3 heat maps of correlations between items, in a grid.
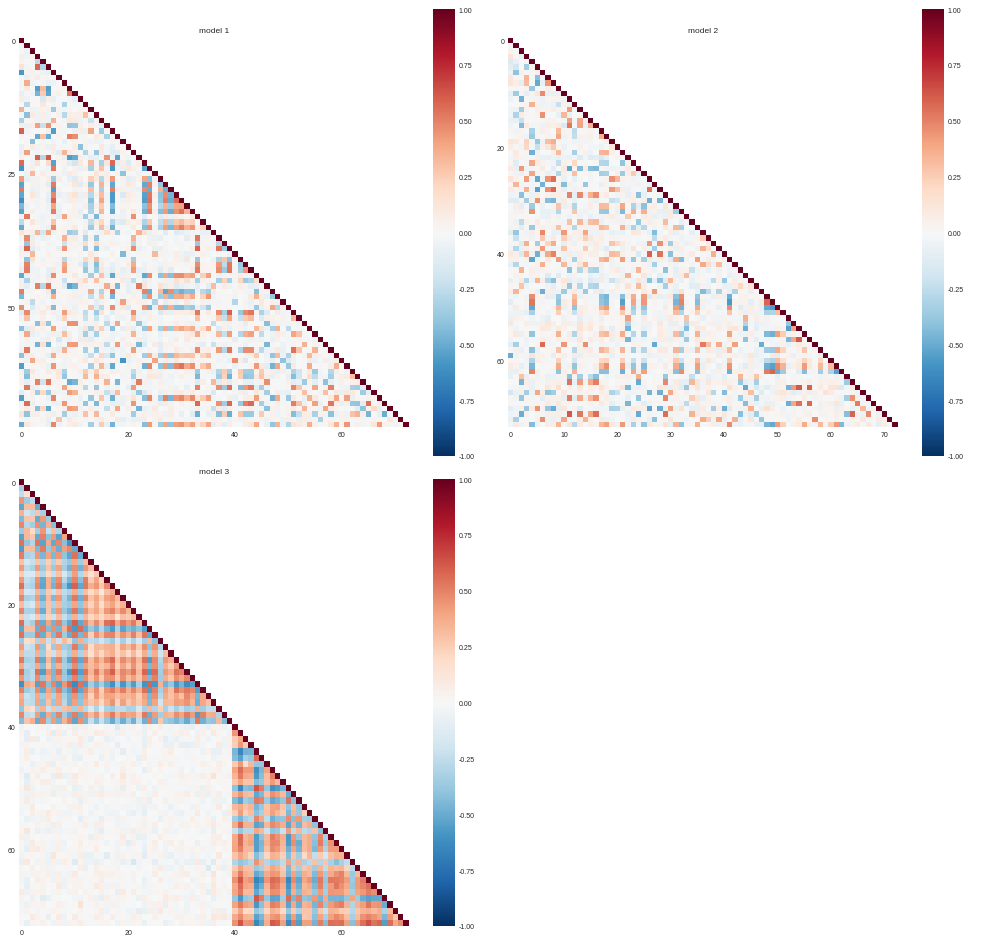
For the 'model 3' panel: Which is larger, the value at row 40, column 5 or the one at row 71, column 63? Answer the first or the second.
the second
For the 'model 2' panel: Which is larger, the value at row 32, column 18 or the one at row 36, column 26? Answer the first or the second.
the second
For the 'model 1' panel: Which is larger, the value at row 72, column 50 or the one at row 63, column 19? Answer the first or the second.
the second
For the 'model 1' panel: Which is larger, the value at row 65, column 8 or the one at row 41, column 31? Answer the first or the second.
the first
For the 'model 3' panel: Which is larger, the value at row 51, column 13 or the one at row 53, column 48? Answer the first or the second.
the second
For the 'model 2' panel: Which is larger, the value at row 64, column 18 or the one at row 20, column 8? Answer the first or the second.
the second
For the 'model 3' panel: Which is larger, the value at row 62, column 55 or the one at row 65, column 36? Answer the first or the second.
the first
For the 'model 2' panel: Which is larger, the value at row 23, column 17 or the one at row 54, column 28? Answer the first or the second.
the second
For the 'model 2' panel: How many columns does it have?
73
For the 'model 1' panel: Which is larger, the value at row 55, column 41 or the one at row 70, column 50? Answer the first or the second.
the second
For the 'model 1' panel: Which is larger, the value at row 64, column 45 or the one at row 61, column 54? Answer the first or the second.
the second
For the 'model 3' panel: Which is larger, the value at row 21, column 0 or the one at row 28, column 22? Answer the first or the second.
the first
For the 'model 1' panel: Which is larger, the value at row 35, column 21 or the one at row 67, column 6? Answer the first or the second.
the second
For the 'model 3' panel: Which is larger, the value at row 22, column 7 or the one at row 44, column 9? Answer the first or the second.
the first
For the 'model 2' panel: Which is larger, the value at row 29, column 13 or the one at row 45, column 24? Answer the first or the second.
the first
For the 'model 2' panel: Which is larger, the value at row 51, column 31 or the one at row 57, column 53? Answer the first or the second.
the first
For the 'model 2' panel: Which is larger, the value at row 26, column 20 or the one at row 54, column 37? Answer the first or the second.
the first
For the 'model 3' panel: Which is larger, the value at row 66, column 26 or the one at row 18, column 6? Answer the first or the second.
the first
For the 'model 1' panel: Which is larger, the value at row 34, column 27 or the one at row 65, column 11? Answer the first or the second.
the first
